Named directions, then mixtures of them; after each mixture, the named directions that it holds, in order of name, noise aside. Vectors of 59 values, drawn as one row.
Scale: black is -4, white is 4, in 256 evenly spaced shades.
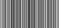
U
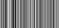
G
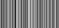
G, U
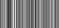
G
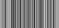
G, U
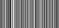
G, U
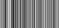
G, U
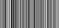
G, U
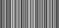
U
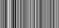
G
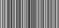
G, U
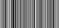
G, U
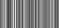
G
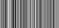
G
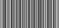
U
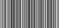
U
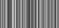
G, U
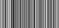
G, U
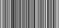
G, U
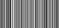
G, U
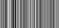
G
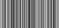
U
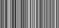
G, U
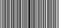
U
